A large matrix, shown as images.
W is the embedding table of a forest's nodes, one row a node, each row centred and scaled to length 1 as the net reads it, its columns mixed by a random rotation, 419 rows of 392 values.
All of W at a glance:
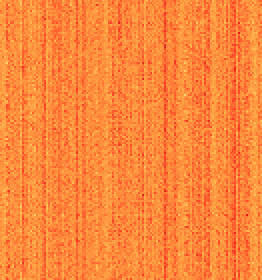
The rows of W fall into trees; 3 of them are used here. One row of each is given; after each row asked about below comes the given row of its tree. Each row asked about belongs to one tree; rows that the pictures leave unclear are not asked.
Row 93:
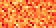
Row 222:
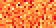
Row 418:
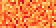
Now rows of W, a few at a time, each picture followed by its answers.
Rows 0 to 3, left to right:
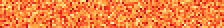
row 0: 418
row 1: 418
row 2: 93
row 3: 93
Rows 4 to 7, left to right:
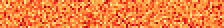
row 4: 418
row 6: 418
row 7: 418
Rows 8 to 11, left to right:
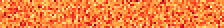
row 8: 418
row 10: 222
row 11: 418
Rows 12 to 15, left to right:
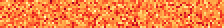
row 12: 222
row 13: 222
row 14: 418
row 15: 222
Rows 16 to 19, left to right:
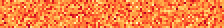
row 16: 93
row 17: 222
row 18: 93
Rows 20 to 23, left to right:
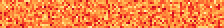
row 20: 418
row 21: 222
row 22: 222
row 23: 418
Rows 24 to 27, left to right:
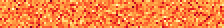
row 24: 222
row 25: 93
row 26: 418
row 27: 222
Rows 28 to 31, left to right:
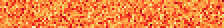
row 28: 222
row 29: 418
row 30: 222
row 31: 418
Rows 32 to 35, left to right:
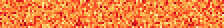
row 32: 418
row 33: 418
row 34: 418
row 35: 418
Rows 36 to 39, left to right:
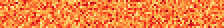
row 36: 222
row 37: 93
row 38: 222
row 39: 418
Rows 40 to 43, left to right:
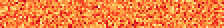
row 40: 222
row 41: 418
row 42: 418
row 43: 93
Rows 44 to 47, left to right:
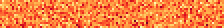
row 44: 418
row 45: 418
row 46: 418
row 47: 222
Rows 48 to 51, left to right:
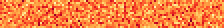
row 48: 222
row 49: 418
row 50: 418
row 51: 418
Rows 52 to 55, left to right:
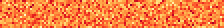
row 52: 222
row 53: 222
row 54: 222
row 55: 418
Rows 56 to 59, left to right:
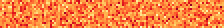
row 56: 418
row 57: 418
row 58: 418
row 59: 222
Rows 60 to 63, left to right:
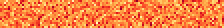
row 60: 222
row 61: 222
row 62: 222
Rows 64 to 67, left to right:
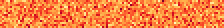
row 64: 93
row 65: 418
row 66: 222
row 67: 418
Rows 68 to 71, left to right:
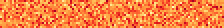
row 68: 222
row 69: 222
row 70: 418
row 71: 222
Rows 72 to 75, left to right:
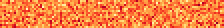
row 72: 418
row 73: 418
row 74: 222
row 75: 93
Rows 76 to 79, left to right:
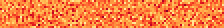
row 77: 93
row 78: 222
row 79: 93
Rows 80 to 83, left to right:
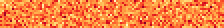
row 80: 418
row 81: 418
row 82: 222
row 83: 93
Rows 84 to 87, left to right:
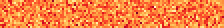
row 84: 93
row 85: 93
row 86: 418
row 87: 222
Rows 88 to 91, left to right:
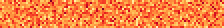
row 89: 93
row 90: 93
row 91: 93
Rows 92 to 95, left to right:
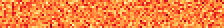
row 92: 418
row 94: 93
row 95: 93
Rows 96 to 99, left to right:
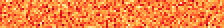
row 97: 418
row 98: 93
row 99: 222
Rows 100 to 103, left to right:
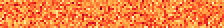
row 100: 93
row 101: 222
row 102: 222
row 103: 222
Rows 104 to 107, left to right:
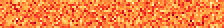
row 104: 93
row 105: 93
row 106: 93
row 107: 418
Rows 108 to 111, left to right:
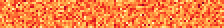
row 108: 222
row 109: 222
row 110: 93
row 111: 93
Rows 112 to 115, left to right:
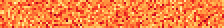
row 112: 93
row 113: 418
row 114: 418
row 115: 222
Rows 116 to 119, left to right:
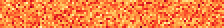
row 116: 222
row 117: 418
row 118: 93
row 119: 93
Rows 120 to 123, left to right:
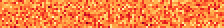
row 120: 418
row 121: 222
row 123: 93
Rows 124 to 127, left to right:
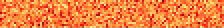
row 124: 222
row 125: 418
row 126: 222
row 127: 222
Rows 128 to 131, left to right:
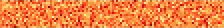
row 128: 418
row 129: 418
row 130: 222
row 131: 222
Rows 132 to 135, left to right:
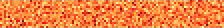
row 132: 418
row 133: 222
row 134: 222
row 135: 222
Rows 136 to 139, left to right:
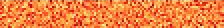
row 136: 222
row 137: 418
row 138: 418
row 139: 93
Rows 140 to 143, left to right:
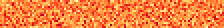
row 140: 418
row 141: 93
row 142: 93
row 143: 93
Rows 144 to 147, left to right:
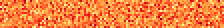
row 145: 222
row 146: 93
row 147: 222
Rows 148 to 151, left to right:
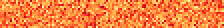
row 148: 418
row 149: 222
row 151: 93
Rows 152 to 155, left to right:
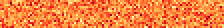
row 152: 93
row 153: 93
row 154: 222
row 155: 222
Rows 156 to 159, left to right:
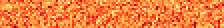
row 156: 418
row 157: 222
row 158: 222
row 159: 418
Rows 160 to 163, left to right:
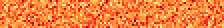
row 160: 222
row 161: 222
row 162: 418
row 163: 222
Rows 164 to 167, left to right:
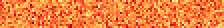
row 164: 222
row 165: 418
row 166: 418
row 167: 93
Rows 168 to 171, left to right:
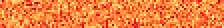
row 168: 93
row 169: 418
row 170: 418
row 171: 222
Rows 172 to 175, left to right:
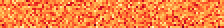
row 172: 93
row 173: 222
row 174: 222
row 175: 418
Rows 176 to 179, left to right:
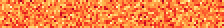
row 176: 418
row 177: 418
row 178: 222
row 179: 93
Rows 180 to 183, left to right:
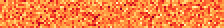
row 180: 222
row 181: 222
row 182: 222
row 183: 93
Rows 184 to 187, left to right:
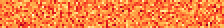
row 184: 418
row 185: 418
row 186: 93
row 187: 222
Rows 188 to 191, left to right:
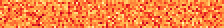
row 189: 418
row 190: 93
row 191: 93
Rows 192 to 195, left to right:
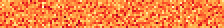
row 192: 418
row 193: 418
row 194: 418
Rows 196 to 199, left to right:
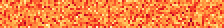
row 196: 418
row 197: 222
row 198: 93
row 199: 418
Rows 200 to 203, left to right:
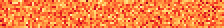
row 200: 93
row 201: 418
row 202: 93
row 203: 93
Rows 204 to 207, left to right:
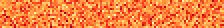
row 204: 418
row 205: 418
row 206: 222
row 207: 93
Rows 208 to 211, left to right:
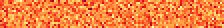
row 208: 93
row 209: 93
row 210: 222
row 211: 222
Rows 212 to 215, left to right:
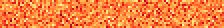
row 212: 418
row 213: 418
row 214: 93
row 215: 93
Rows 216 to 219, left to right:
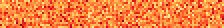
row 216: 418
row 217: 418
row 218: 418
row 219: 222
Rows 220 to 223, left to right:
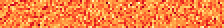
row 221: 222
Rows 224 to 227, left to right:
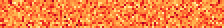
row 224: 93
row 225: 418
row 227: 222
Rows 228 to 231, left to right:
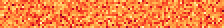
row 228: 222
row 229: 418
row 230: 418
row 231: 222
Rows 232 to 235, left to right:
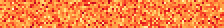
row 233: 93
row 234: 222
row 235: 93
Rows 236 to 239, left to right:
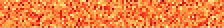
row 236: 222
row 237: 418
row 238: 222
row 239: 222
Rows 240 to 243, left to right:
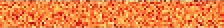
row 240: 222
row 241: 418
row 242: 93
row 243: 93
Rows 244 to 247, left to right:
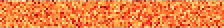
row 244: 93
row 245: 418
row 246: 222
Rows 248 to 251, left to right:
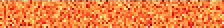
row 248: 418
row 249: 222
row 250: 222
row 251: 418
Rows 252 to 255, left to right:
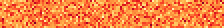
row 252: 93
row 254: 222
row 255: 93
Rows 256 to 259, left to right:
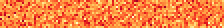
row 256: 418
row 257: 222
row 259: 222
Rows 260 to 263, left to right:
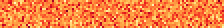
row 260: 93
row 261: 93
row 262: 93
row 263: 222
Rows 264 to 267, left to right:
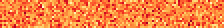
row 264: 418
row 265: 93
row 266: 93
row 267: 418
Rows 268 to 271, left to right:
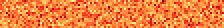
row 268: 222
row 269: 222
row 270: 222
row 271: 418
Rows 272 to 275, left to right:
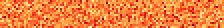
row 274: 222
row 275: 418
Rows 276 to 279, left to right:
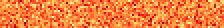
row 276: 418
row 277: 93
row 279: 222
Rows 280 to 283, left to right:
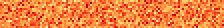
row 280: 222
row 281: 93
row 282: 93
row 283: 93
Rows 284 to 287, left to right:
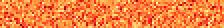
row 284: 418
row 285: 222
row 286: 222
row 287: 222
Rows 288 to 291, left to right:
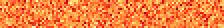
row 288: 222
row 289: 93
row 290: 222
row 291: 222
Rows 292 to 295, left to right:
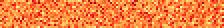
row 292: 93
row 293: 93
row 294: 222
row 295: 93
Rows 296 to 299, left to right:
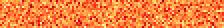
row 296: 222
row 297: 418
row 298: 222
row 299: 93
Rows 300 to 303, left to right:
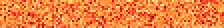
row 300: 222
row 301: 93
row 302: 222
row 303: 93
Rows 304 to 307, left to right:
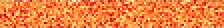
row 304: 418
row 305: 93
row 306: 93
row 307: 93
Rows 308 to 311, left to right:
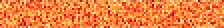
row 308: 418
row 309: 222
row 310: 418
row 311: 418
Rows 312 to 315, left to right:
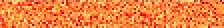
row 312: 93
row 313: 418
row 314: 222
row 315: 93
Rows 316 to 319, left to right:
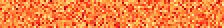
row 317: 222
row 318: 93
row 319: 222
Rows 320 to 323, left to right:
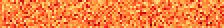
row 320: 418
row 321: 222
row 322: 222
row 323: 222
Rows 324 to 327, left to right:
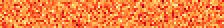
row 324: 93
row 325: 418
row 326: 222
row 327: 418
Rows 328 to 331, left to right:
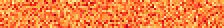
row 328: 93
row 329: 93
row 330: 418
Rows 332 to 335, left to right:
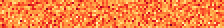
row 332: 93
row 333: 222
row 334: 93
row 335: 93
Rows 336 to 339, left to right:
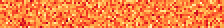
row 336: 418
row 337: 418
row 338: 93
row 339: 222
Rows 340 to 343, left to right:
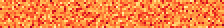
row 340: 222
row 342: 222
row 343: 93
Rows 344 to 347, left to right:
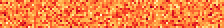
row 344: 418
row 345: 418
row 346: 418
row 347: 418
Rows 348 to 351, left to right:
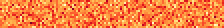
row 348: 222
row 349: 222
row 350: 222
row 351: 418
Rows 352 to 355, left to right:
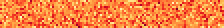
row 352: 222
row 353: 418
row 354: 93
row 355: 222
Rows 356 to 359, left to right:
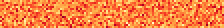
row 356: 93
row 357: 418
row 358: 93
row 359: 222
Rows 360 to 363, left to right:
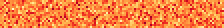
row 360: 222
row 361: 222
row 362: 222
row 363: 222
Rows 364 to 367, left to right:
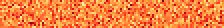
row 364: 222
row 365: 222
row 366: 222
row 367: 222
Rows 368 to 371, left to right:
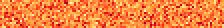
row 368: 418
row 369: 93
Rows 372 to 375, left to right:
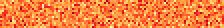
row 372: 418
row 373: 222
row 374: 93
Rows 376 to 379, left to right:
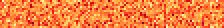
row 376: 222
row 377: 93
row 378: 222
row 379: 418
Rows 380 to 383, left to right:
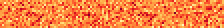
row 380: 222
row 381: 222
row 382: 222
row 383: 222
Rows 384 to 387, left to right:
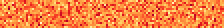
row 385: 418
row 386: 93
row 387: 222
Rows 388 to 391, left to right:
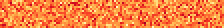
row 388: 93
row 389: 222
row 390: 222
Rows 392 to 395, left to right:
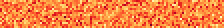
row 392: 93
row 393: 418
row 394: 222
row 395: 418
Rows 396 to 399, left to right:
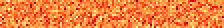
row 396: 93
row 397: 222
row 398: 222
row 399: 222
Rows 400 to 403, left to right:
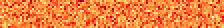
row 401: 222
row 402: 93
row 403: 222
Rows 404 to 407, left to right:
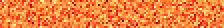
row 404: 222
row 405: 222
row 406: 418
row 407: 222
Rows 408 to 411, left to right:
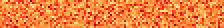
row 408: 418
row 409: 222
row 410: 93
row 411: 418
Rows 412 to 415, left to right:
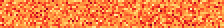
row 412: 93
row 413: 93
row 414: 222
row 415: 418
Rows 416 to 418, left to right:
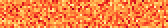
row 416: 93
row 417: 222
